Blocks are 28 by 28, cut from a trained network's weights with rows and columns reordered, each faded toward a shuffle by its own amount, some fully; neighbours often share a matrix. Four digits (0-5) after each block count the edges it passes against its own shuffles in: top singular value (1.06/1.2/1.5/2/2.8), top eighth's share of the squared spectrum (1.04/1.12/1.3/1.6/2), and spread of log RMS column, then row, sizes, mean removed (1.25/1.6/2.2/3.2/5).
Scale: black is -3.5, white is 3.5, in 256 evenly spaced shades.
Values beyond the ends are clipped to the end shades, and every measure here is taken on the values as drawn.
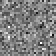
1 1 0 0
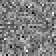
1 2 0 0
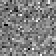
0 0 0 0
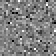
0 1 0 0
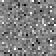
0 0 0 0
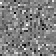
1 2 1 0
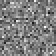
0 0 0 0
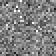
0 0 0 0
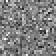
1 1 0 0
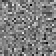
2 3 0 1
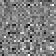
3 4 1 2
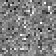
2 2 0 1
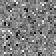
0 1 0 0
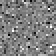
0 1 0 0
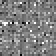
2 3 0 2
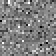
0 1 0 0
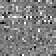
2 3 0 2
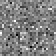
2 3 0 1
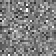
1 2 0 1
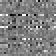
3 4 0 3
